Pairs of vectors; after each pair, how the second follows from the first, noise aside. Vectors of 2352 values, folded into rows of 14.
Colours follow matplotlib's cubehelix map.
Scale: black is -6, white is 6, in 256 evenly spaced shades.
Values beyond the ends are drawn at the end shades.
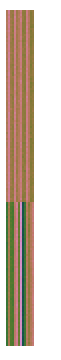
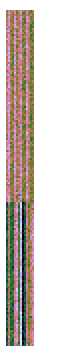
scaled up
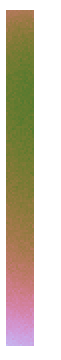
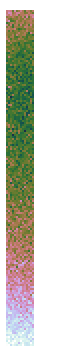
scaled up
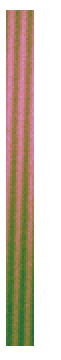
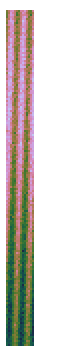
scaled up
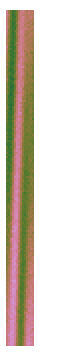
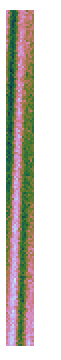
scaled up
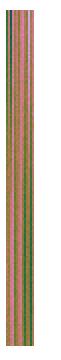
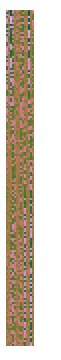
sign-scrambled
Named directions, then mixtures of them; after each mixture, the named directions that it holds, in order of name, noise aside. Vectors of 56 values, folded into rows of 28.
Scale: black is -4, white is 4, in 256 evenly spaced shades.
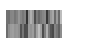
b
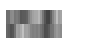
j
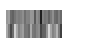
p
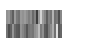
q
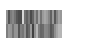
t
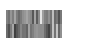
p, q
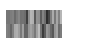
b, j, p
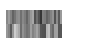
b, p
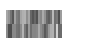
p, q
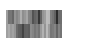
j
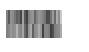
b, j, t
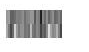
p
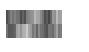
j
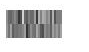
q, t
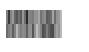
b, j, t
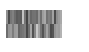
b, t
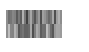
b, p, t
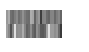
p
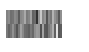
q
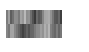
j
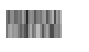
b, t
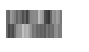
j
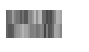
j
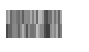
j, q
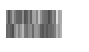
j, t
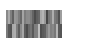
b, p, q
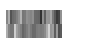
j, p, t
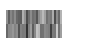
b, q, t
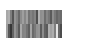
b, p, q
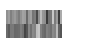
b, q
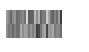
b
